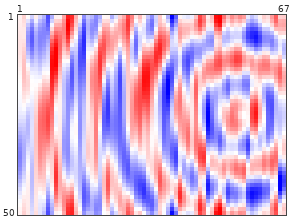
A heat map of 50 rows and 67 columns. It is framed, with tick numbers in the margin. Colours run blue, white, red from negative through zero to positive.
Concentric rings centre on the middle right. Overall the values sit about 50% of the way up the scale. The grain runs up and down.
